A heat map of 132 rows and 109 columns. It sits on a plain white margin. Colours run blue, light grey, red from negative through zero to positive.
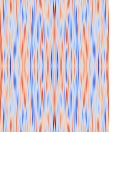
Overall the values sit about 50% of the way up the scale. Streaks run downward. It mirrors both left to right and top to bottom. No overall slope runs across the table.
